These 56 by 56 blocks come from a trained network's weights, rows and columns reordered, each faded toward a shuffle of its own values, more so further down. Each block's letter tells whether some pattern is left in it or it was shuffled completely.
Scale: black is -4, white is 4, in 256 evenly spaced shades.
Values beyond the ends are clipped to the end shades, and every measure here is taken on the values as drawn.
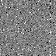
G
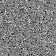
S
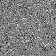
G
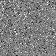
S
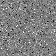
S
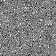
G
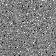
S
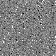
G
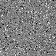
S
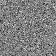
S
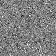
S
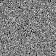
S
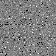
G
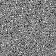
S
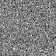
G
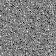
S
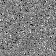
S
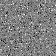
S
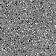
G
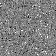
S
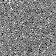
G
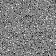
S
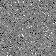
S
